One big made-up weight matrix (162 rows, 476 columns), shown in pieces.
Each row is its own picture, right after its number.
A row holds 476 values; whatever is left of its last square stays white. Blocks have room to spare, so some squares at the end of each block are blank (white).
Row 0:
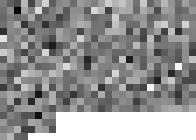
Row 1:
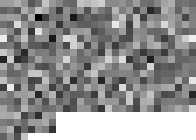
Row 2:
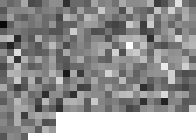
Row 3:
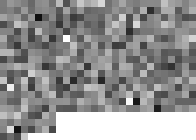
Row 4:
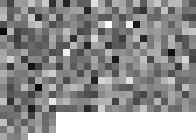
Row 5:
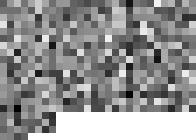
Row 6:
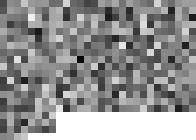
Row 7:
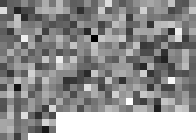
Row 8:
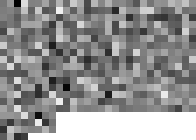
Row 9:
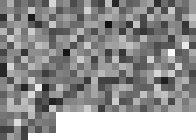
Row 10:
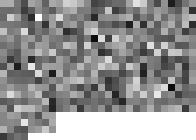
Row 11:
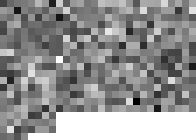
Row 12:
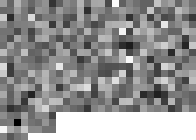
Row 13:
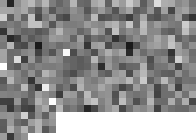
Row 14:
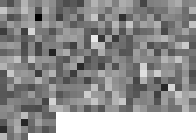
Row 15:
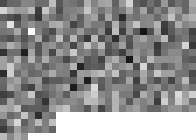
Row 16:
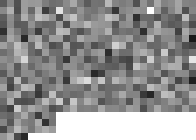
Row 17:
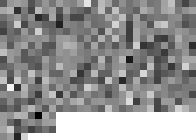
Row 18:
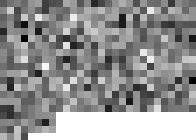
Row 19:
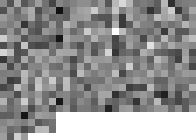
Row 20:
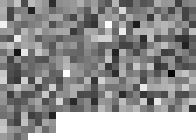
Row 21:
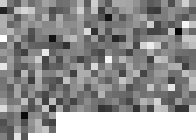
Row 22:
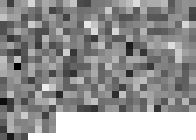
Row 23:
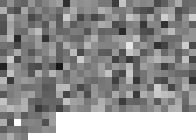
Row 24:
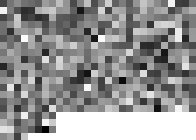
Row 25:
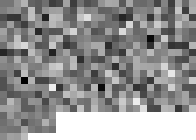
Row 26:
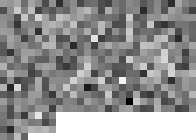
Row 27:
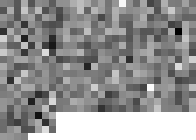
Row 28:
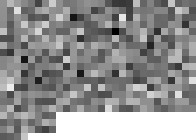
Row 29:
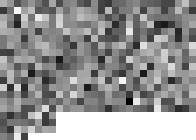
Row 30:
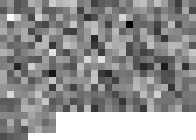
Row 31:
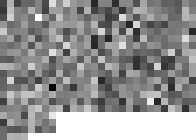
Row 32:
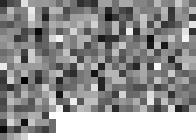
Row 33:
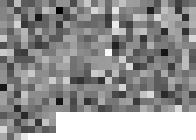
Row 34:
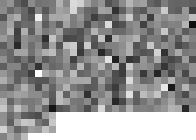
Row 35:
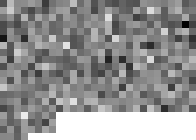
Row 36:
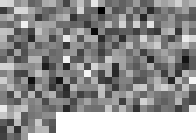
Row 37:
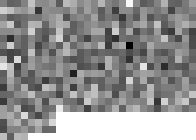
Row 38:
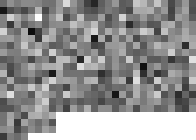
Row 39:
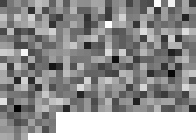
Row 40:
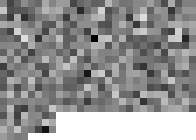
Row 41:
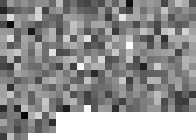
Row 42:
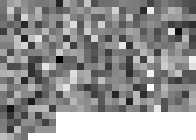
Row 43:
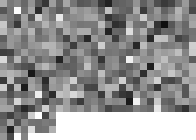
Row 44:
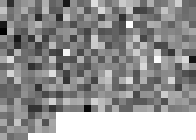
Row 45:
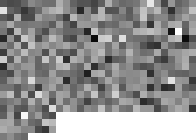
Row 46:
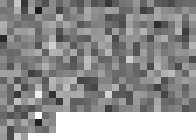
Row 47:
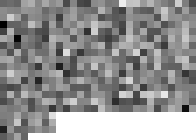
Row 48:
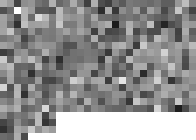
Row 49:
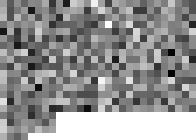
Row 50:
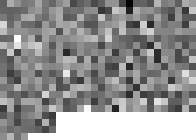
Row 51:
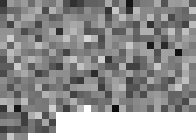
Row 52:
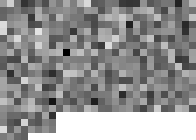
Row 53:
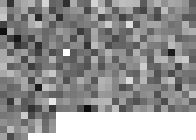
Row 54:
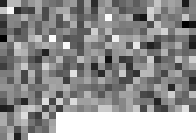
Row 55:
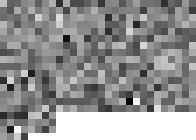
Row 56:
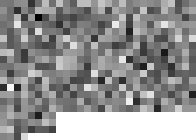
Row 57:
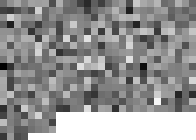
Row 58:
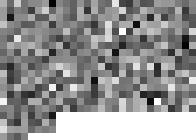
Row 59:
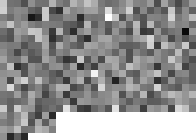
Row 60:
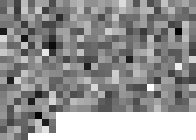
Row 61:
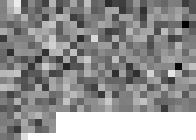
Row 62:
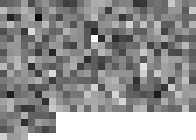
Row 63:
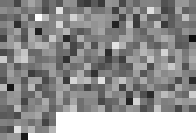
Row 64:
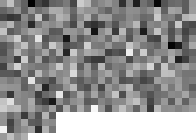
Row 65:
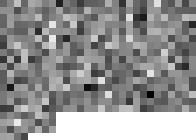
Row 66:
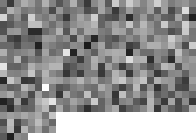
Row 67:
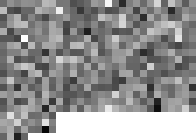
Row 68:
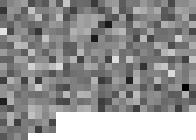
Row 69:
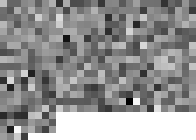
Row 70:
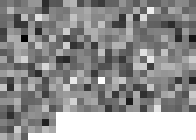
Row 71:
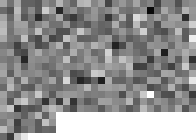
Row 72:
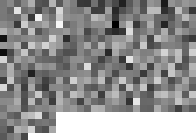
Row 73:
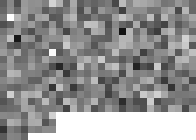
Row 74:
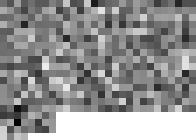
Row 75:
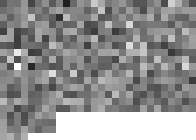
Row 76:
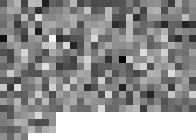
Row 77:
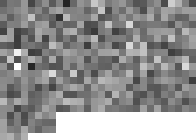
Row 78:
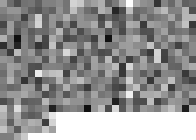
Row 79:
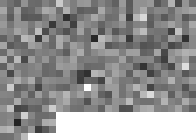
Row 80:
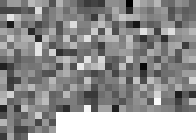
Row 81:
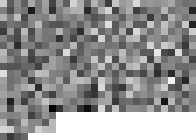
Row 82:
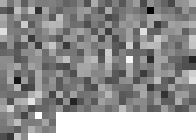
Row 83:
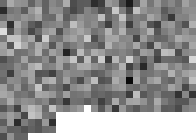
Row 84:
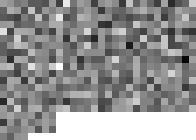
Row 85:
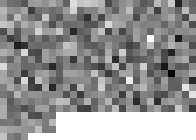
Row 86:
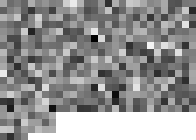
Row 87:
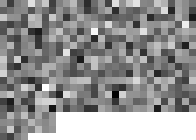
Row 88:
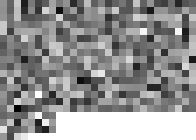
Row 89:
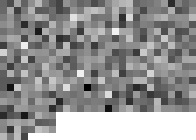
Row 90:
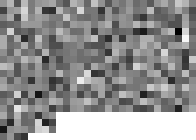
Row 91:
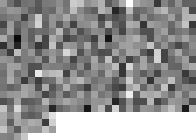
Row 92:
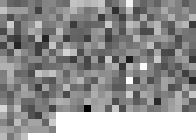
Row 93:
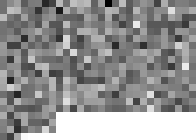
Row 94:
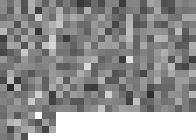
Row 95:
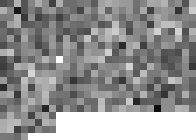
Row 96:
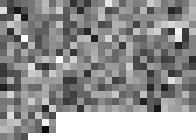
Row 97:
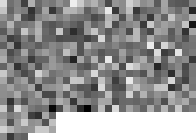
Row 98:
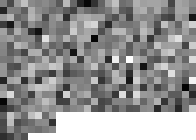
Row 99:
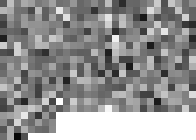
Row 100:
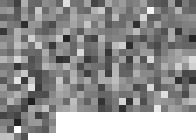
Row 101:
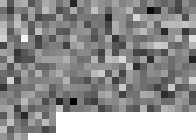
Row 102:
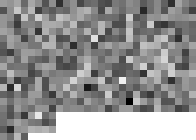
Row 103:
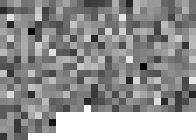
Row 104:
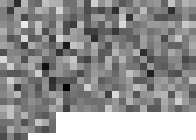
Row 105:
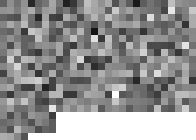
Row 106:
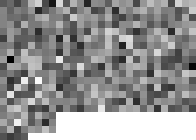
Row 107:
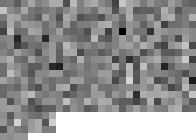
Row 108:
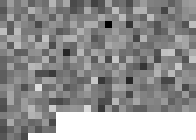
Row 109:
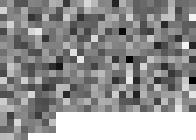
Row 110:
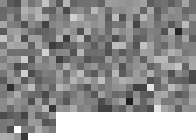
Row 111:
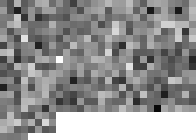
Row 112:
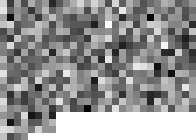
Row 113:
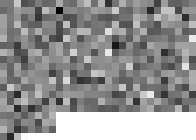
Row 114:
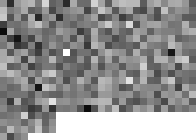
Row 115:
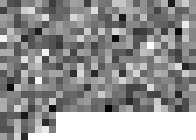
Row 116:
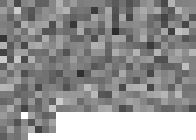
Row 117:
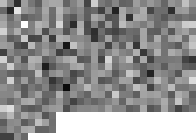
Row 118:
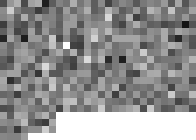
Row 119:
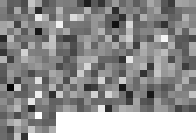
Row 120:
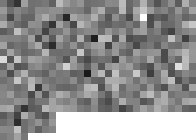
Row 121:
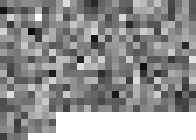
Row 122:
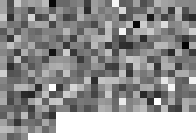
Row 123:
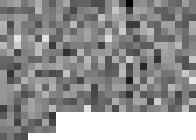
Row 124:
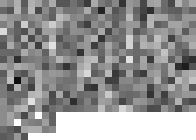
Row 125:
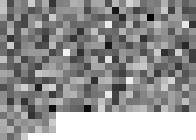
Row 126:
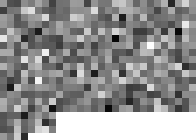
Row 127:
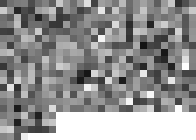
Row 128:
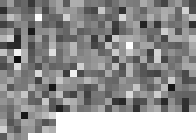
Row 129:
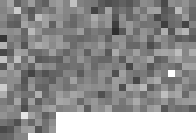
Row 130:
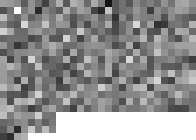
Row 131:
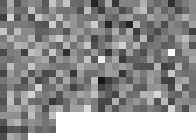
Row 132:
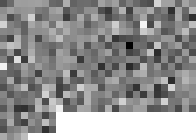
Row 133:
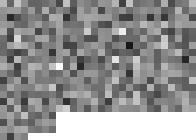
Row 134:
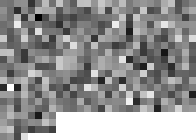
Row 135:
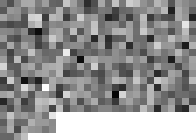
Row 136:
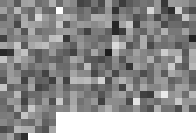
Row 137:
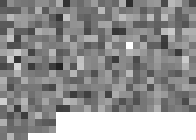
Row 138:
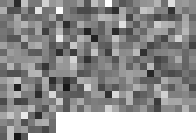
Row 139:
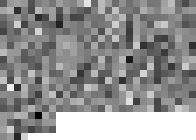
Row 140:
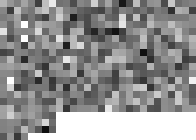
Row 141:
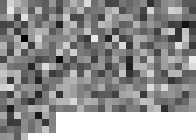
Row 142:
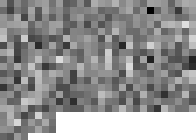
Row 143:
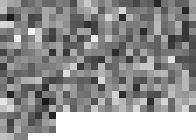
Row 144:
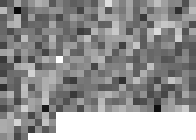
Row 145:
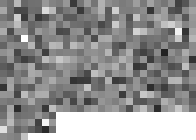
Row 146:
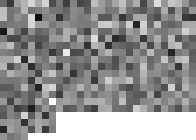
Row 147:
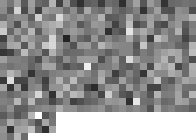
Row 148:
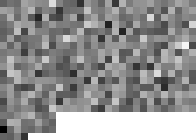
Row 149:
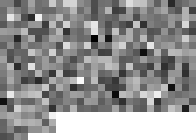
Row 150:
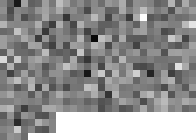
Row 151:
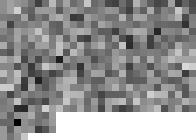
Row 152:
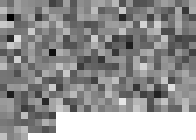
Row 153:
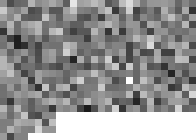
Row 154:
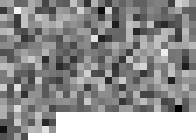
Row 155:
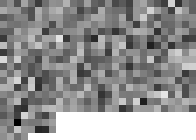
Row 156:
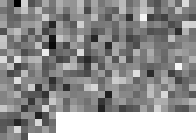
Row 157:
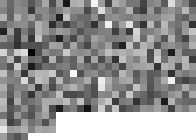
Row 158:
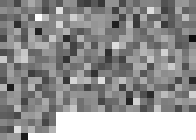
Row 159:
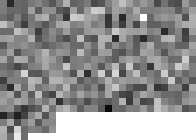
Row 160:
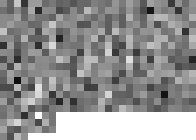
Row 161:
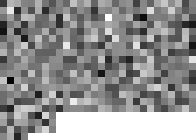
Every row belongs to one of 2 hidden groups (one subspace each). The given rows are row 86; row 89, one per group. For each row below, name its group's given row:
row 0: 89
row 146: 86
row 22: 86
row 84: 86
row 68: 86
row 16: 89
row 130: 89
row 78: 86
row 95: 89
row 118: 89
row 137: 86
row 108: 86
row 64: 86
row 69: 89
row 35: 89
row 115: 89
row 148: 86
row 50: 86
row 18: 89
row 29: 89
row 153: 86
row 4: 86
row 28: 89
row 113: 89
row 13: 86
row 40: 89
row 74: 89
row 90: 89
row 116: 89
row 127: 89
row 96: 89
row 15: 86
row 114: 86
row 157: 86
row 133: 86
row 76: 89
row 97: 86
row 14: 86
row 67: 89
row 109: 86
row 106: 89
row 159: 89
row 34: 86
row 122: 86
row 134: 89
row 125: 86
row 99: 89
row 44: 86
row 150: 89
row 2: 86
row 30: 86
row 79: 89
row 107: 86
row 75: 86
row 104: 89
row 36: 89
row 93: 89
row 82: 89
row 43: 89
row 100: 89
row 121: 86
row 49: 86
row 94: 89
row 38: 86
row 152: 86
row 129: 89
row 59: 86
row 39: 86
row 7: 89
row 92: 86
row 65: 89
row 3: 89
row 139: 89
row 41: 86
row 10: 86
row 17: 89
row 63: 89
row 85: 86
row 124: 89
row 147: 89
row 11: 89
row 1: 89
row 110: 89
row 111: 89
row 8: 89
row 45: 89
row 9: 86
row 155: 89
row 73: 86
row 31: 86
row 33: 89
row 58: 86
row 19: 89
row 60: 89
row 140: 89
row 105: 86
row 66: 86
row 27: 89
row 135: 86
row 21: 89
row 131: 86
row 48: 89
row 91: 86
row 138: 89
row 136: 89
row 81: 86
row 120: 89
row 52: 86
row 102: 89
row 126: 89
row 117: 89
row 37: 86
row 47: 86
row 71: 89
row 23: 86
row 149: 86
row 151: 89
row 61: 89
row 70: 89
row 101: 89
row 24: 89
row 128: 86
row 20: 86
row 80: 86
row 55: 89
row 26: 89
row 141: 89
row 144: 89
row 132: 86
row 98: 86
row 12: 86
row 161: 89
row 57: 86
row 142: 89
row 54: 89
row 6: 86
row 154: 89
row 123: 86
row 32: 86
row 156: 89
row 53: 86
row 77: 86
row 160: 89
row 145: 89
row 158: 89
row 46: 89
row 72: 89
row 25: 86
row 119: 89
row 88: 89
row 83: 86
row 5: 86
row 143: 86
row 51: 86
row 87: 86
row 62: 86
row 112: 86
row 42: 89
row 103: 86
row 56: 89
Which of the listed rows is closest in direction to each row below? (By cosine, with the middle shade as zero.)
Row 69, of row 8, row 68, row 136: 136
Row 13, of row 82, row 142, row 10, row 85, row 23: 85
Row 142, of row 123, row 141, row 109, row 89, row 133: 89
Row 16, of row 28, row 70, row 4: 70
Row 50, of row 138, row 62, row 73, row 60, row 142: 62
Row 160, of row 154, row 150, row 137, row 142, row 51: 142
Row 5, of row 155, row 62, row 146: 146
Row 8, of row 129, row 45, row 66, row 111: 129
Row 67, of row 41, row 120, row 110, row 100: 41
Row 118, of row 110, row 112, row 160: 160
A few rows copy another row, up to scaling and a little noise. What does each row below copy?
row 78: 91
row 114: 53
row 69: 55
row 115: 126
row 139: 17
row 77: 75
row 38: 121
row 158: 63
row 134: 56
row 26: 102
